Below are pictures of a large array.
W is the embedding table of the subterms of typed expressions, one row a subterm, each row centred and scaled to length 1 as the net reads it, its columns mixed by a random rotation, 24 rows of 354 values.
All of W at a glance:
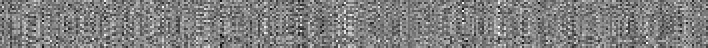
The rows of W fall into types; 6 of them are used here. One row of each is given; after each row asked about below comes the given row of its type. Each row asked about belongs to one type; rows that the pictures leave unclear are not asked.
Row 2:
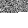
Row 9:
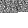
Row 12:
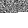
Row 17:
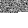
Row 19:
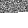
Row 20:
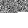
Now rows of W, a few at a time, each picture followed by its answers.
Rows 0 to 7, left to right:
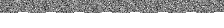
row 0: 17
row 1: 9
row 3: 20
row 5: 9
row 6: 19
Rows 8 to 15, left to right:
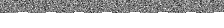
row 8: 12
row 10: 12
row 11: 2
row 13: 9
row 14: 2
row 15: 12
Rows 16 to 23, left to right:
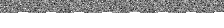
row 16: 9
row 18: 2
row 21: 2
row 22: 17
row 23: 12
